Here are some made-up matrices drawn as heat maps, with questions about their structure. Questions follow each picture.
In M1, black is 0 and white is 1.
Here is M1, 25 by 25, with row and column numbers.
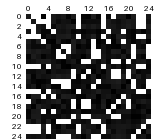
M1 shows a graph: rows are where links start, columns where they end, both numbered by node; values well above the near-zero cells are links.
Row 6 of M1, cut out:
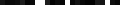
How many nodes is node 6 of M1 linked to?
5
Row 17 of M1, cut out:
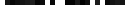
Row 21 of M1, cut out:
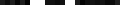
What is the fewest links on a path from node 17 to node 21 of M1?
6
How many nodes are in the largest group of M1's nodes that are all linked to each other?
8
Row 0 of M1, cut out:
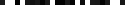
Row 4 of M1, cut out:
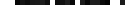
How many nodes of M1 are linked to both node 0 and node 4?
6
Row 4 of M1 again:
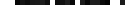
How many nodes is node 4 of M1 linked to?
7
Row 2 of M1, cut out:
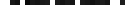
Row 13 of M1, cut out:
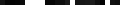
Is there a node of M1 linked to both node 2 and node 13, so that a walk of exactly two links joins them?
no
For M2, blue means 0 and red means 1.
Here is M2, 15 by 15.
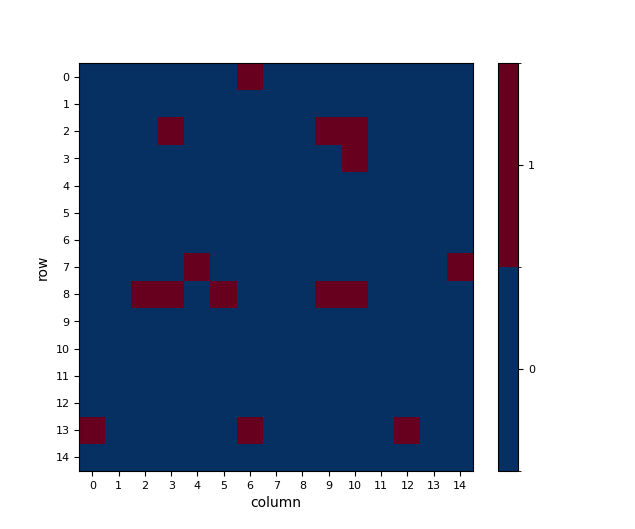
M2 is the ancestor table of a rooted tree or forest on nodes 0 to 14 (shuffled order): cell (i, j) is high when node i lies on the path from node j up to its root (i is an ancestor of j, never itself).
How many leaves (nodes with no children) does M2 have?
9
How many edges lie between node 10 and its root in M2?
3
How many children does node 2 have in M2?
2
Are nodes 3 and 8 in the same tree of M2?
yes
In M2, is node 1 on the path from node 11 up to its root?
no
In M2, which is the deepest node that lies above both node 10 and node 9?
2
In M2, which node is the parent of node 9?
2
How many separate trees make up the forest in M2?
5
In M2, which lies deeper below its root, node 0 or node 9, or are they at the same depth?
node 9
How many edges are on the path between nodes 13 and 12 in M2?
1
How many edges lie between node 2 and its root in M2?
1
